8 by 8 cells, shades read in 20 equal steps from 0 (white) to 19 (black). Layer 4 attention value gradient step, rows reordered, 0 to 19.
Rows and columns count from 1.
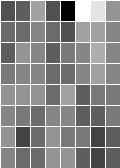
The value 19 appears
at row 1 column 5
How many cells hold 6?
1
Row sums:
74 78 75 75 74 82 87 85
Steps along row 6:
up up down same up same down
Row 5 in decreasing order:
12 11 10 10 8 8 8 7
